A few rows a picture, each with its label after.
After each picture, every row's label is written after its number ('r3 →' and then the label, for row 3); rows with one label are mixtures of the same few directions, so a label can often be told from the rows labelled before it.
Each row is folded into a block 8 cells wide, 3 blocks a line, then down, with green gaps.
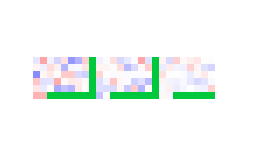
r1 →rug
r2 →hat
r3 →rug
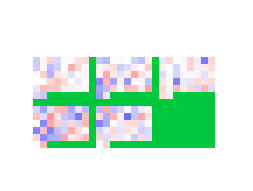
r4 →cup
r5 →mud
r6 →hat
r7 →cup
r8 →rug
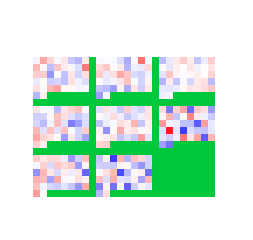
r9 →hat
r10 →hat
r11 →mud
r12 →mud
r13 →rug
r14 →rug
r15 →rug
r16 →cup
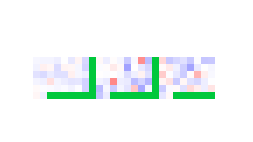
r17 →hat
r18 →hat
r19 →mud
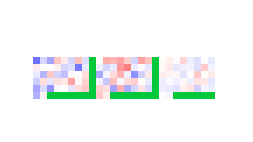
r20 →cup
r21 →mud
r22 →mud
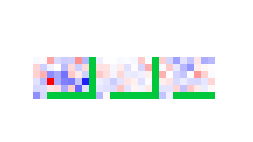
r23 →hat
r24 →hat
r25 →mud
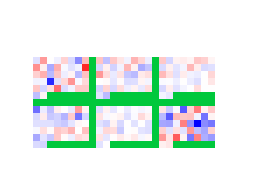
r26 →hat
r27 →rug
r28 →rug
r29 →cup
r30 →rug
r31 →mud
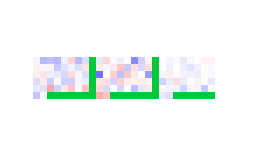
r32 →mud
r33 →rug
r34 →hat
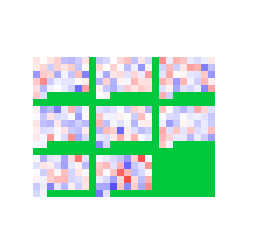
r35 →rug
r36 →cup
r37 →rug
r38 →mud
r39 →rug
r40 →mud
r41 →hat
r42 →hat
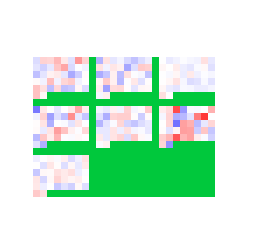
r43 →mud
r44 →rug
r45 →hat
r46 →cup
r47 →mud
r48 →cup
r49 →rug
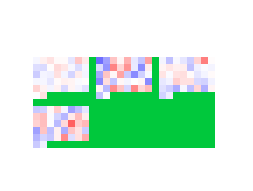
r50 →mud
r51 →mud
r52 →hat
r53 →mud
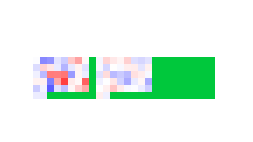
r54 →hat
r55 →hat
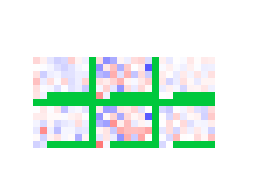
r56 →mud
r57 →hat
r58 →rug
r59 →rug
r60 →hat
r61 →mud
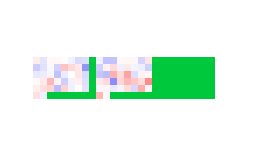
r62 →hat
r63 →hat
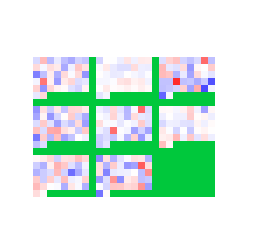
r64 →rug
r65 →cup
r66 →hat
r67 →cup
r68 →hat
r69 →hat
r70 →mud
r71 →rug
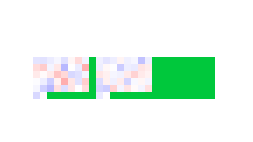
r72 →hat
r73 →mud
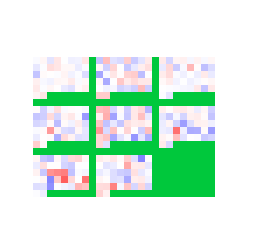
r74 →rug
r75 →rug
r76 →rug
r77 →hat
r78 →mud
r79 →hat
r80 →hat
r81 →hat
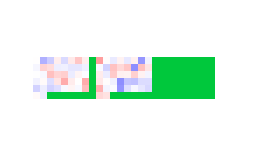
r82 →hat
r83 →cup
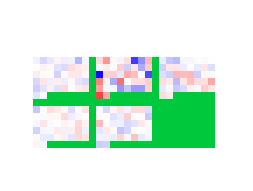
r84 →mud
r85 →rug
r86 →hat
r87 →mud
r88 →rug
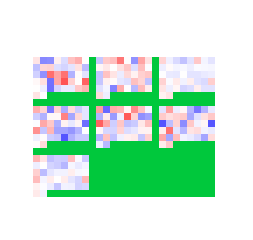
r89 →hat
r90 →mud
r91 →mud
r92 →cup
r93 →rug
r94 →rug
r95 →mud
